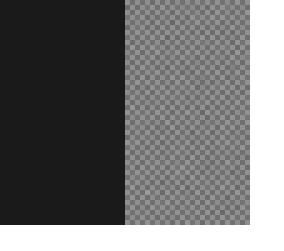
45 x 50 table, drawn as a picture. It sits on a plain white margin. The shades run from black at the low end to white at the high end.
It is made of 1 by 2 panels. Panel 1,1: very low, flat. Panel 1,2: middling, checkered.
